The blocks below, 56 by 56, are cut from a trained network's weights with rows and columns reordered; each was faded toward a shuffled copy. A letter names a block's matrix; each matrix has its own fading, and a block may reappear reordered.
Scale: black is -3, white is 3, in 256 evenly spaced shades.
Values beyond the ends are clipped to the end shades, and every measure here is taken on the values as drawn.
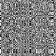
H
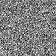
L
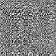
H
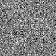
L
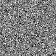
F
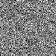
L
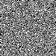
F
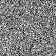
F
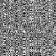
H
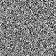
L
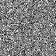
F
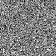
L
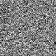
L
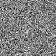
L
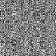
H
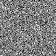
F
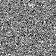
F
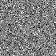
F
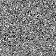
F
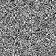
L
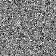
F
